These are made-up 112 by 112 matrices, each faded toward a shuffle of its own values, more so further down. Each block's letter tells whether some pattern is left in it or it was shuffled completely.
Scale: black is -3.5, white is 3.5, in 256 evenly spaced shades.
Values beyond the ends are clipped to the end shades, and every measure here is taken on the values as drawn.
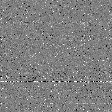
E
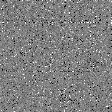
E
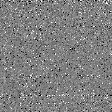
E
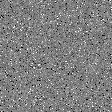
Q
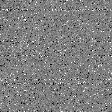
E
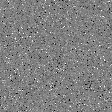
Q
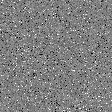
Q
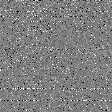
E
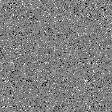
E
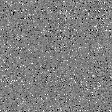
E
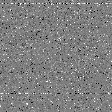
E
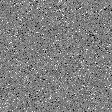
Q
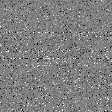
E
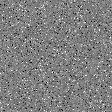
Q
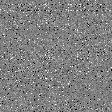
E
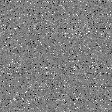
E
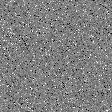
Q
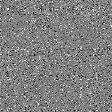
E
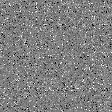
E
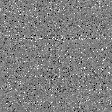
E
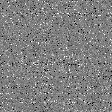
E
